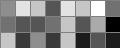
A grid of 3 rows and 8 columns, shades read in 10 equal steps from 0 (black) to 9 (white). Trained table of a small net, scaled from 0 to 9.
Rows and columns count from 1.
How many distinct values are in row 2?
5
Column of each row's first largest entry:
7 5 1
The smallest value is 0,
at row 2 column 8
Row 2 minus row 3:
-3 1 -2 2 0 2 3 -1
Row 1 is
5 8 7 3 8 7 9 4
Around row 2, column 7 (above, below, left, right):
9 3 3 0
